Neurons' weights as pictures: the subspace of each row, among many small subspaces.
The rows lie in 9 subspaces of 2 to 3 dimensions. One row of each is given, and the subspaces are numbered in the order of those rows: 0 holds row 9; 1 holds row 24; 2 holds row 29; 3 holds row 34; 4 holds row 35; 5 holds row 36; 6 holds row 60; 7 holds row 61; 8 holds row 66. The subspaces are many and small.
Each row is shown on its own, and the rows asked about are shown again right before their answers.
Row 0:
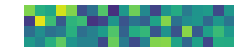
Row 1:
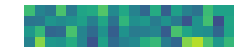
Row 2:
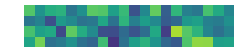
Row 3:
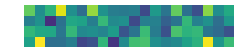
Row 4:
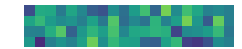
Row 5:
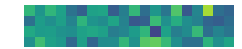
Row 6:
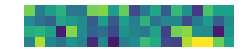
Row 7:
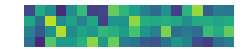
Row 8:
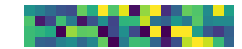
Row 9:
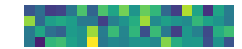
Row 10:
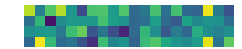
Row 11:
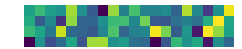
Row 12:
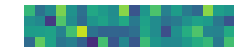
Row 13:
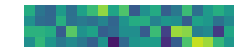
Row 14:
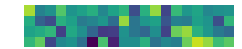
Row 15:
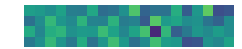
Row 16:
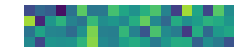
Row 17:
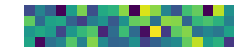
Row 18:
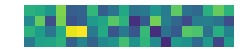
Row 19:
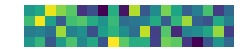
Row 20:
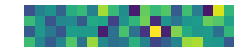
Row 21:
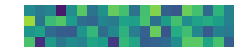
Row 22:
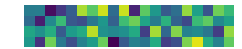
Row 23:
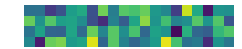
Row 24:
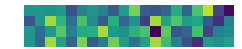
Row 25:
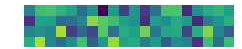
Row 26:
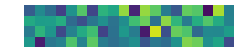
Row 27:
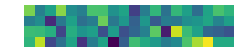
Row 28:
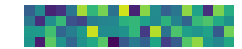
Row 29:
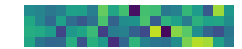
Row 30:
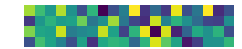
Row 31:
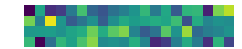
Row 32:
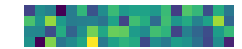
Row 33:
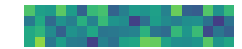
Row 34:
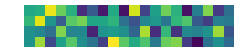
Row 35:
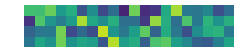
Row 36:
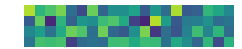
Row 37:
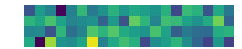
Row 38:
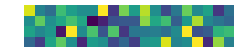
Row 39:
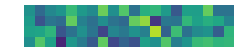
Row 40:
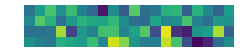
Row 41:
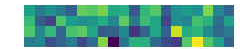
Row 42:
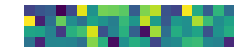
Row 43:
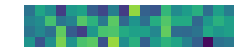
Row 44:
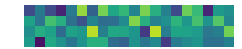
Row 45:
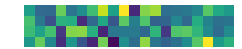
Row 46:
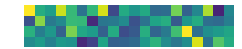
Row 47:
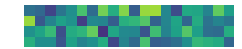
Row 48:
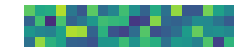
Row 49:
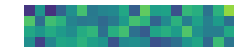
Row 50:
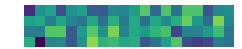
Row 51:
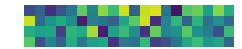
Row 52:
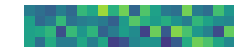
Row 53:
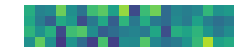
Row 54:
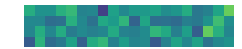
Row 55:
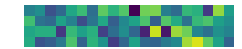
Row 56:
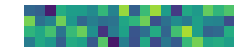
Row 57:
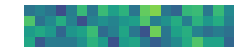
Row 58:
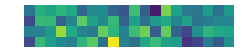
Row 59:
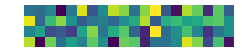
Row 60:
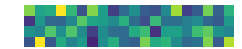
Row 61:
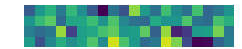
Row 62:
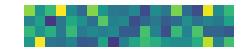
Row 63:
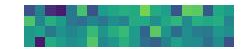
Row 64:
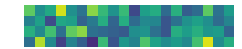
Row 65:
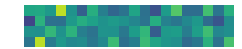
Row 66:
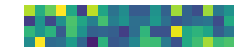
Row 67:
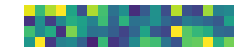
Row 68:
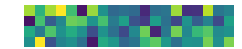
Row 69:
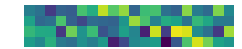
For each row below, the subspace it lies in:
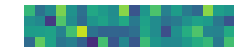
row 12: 5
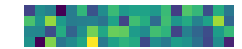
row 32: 6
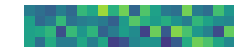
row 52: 7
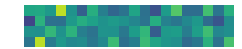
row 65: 6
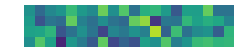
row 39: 5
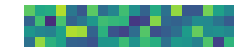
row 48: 5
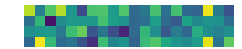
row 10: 5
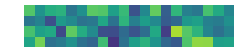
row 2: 8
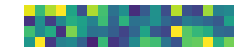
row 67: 8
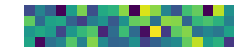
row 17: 2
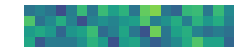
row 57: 8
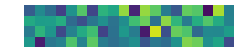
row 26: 2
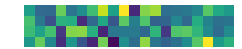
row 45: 4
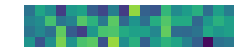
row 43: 4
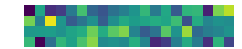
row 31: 5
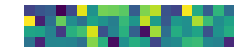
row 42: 0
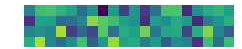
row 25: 0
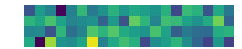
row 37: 6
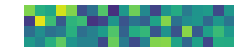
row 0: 0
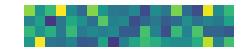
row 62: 2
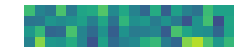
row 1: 3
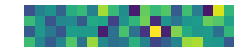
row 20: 1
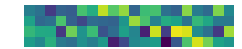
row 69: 7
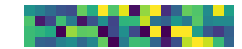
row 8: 8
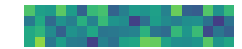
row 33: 1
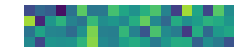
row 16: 0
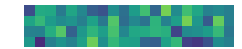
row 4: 3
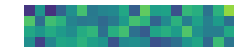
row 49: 5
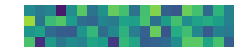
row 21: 6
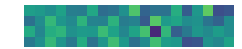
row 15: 1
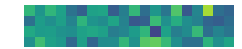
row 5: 1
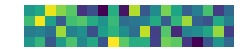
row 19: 3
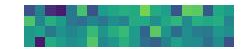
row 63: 8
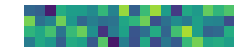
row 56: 5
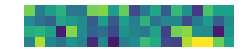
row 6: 7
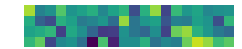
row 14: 6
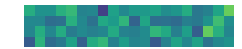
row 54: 1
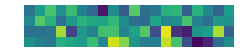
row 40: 7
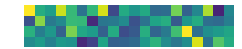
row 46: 0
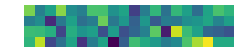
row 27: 2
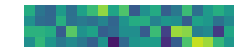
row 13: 7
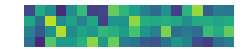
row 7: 1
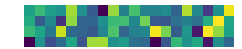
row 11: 1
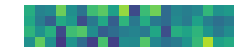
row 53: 4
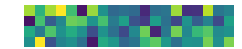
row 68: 8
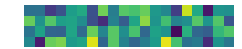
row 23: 0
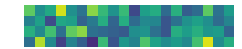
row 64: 4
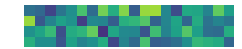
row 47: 4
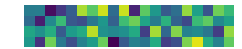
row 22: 3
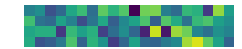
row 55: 2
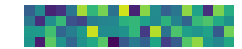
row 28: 3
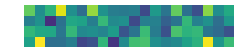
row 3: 2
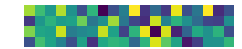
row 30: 1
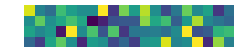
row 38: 0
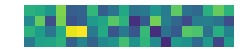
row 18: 5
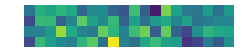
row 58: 6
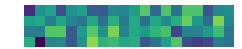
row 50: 3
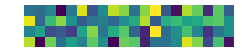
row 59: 6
